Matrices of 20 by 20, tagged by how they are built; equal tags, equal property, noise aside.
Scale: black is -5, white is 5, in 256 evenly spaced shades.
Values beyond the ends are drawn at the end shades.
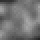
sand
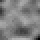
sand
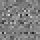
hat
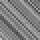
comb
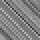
comb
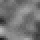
sand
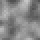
sand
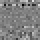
hat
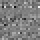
hat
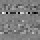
hat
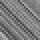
comb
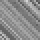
comb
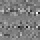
hat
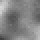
sand
